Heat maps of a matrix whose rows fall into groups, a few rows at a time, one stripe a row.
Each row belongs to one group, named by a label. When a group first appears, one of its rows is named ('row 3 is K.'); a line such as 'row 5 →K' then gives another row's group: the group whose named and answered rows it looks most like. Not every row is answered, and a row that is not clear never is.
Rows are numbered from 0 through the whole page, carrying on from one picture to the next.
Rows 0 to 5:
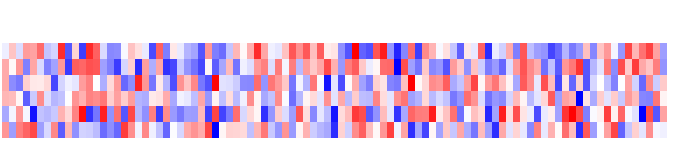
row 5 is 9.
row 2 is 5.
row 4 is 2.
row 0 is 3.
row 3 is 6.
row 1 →3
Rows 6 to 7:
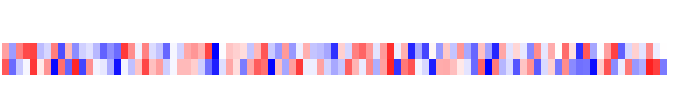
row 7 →3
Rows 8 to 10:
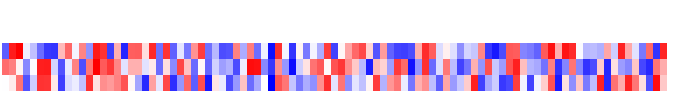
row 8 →2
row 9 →6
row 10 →6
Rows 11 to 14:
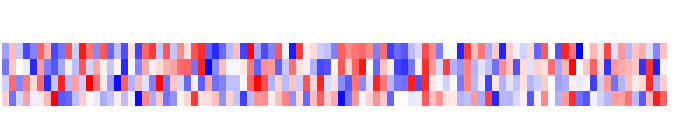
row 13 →3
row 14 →5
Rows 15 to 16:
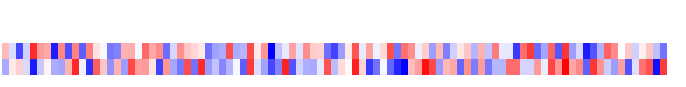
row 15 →3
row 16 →2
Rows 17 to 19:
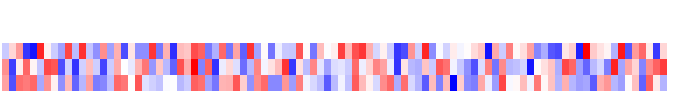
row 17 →2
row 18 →5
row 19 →9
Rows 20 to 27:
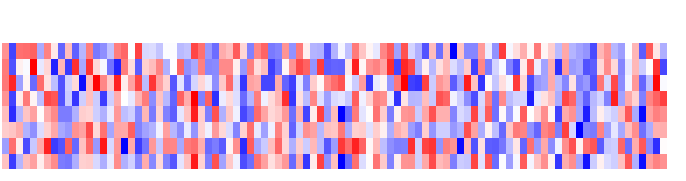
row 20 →9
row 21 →3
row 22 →6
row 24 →5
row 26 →2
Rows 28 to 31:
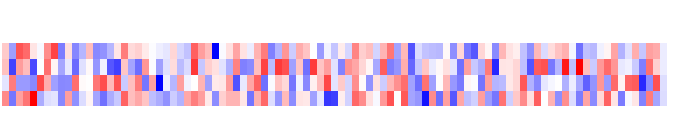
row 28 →9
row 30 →6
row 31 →9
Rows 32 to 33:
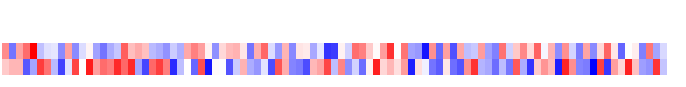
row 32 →9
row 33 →6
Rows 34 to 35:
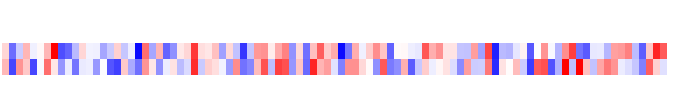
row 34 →5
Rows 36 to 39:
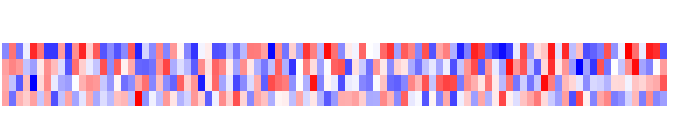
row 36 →3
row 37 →6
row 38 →5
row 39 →9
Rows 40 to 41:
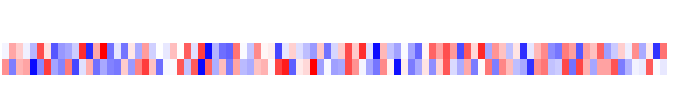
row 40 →2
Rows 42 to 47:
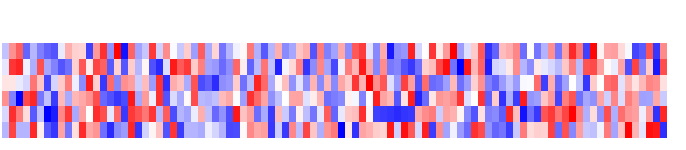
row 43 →2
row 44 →3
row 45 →3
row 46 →2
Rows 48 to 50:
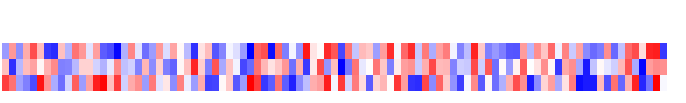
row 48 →3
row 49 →5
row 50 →6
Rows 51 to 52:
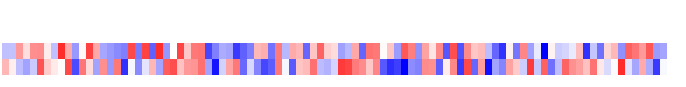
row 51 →3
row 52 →2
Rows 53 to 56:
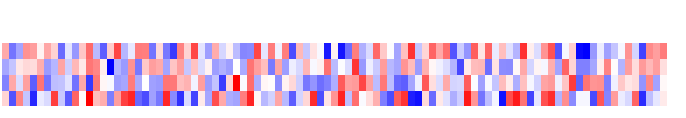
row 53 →5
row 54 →3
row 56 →6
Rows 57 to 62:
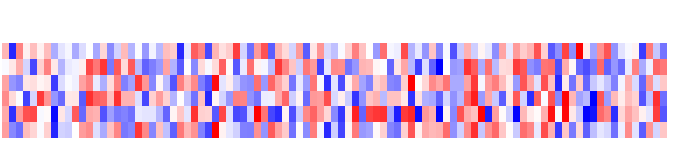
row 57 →9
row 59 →5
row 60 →6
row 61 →3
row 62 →5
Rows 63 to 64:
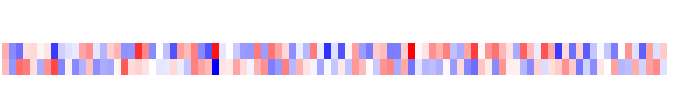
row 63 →5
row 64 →9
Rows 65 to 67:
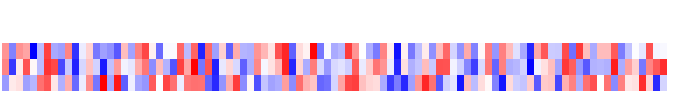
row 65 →9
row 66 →5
